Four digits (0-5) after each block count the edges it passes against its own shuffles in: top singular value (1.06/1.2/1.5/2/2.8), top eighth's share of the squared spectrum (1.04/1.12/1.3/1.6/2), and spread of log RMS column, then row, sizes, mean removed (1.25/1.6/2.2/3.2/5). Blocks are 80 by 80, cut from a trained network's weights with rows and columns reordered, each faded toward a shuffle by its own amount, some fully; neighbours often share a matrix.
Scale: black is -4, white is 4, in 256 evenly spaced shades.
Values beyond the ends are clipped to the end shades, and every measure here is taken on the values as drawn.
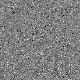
2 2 0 0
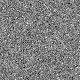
0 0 0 0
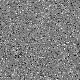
0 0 0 0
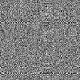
4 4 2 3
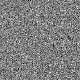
3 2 0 0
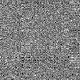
4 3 1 2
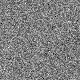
0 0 0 0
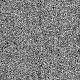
2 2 0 0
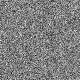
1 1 0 0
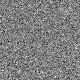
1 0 0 0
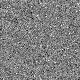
0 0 0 0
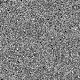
3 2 0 0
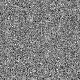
2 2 0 0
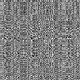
4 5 2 3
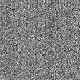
3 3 1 1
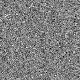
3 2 0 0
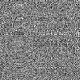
4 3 1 2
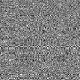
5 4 1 3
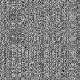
4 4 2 2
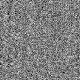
3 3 0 1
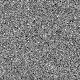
2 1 0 0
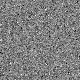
1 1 0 0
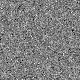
2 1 0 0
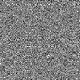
4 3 0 2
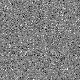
3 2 0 1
